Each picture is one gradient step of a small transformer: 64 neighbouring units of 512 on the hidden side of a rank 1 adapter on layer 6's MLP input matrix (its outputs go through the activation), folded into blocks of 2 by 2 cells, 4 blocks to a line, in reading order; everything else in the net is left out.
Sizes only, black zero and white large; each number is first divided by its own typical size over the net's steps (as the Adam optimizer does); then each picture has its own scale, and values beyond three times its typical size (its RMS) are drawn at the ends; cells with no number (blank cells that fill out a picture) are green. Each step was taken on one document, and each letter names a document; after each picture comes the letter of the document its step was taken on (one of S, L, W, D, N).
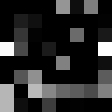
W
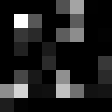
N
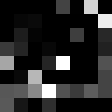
W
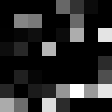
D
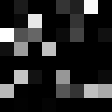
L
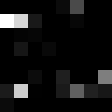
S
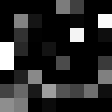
W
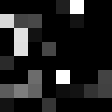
S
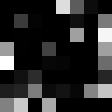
W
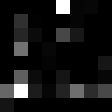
N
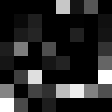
W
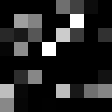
D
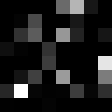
N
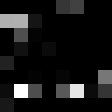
S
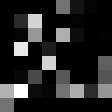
N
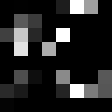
L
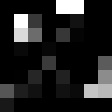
N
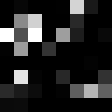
L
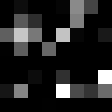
L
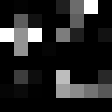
L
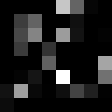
N
